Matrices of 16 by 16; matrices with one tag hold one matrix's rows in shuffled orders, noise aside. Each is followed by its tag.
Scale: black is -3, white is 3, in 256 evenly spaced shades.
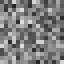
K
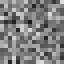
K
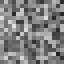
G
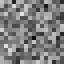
G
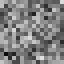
K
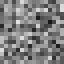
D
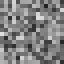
K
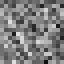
G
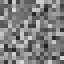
K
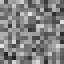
K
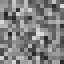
K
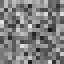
D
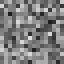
D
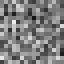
K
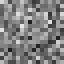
D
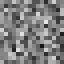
G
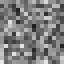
G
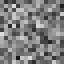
K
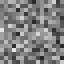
G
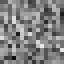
K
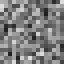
K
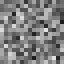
G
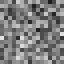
D
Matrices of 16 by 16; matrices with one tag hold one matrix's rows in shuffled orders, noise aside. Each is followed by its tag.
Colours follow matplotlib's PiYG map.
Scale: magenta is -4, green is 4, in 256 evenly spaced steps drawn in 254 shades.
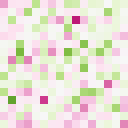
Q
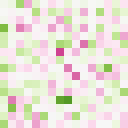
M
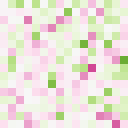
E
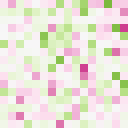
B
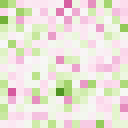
M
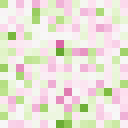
M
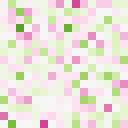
Q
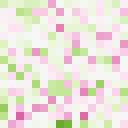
M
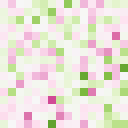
E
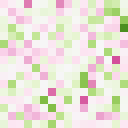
E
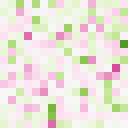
E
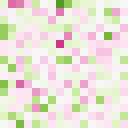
M
